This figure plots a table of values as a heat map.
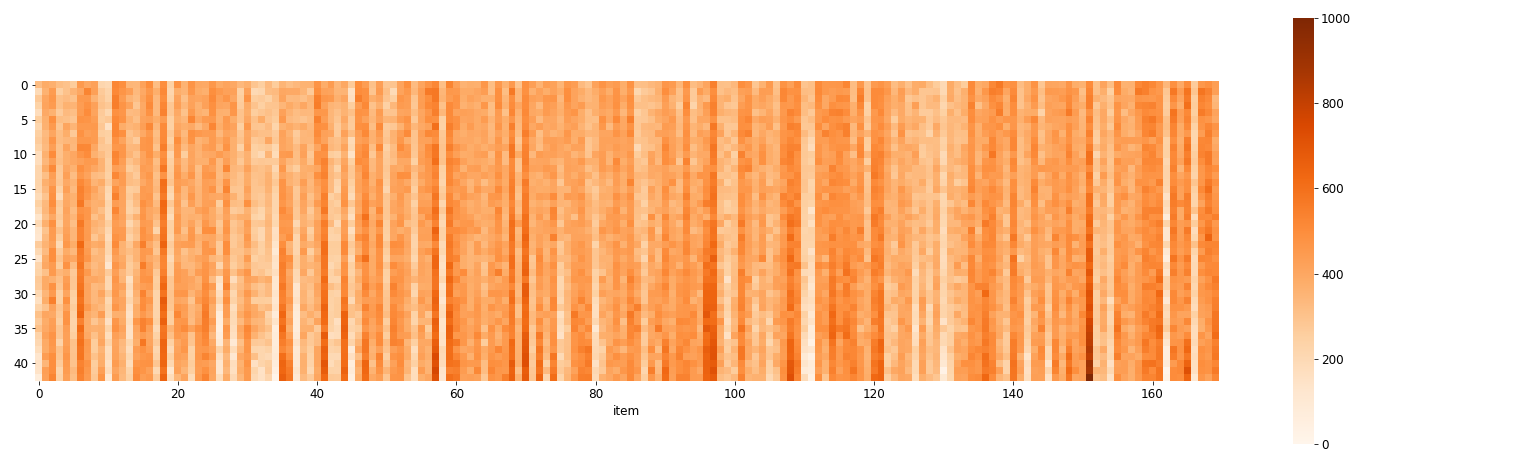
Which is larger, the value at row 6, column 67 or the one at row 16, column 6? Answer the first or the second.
the second
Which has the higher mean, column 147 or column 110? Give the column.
147
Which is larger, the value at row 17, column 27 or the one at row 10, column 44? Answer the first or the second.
the first
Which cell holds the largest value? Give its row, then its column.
42, 151
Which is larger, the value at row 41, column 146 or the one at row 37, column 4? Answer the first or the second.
the first
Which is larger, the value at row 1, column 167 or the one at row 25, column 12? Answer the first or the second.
the first
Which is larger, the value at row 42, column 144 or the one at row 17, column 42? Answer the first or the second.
the first
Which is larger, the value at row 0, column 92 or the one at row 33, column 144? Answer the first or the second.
the second
